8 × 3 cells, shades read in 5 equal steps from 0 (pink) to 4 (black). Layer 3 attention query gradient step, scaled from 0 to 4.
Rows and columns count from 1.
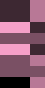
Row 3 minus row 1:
-3 -3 2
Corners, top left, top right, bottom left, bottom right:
3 1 4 1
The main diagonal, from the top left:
3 3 3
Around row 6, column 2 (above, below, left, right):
0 2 2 1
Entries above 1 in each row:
2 2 1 3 1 2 3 2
